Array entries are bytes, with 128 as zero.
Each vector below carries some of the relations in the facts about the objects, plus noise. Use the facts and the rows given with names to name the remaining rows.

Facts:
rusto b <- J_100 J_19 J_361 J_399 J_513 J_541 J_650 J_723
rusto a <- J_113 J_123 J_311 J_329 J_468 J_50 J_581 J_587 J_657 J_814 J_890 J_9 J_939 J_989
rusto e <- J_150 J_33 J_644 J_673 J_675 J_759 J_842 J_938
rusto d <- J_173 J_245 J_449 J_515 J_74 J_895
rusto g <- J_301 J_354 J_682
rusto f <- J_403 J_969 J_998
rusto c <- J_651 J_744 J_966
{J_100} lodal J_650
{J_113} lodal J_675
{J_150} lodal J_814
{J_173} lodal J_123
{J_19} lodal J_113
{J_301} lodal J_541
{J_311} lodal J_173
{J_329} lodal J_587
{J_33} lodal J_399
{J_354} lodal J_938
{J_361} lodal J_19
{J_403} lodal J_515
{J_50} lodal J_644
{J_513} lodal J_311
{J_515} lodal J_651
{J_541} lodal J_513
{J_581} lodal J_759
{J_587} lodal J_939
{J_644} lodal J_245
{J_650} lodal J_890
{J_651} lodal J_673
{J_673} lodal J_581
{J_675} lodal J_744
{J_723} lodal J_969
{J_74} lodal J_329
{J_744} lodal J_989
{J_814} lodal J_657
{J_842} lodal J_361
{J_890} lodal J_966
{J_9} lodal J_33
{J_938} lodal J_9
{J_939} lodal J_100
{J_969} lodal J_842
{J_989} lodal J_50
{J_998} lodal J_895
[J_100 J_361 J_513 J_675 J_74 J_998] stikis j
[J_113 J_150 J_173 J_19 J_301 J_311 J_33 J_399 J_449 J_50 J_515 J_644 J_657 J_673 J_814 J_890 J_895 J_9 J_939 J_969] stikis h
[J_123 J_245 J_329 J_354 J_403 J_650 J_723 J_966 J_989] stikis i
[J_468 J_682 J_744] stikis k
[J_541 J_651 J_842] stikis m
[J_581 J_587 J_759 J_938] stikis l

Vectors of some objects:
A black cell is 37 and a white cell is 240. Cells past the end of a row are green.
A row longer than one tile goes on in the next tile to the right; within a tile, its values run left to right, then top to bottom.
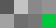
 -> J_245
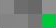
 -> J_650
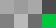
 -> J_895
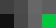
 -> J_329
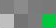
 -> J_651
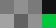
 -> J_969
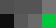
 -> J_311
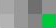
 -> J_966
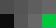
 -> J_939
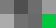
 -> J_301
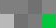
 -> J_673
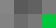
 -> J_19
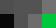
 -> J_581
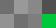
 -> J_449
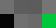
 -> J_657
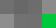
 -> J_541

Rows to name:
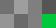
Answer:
J_173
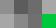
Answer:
J_682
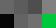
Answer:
J_123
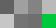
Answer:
J_644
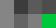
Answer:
J_723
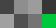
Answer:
J_74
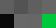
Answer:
J_814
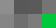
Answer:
J_361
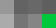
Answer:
J_842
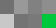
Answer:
J_744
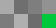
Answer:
J_399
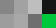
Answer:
J_998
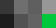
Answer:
J_50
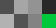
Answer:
J_403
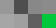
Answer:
J_354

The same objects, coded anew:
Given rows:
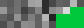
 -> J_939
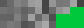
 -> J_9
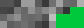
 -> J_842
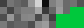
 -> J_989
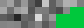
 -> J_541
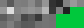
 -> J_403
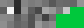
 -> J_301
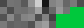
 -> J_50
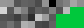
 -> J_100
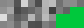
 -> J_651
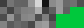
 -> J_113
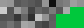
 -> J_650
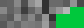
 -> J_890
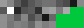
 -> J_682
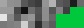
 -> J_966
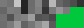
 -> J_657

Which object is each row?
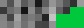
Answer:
J_759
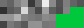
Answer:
J_173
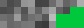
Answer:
J_150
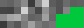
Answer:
J_74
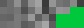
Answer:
J_814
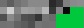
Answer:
J_969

